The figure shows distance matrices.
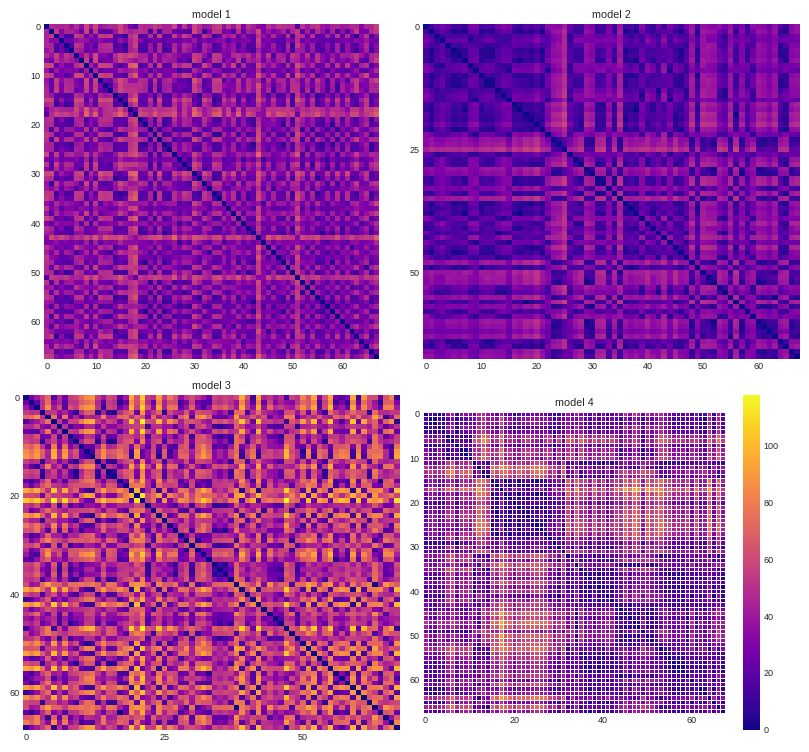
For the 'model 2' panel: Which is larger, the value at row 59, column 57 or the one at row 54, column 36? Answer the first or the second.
the first
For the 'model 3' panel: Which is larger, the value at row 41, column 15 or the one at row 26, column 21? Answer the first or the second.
the first
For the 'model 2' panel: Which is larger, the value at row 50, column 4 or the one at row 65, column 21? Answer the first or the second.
the first
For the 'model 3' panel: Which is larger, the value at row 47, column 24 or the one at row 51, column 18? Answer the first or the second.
the first
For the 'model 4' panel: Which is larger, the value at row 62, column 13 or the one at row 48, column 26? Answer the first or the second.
the second
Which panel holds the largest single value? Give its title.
model 3
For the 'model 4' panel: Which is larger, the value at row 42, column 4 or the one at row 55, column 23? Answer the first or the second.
the second
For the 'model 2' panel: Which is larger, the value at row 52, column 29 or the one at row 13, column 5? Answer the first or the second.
the second
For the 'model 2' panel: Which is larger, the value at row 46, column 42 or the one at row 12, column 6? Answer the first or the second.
the first
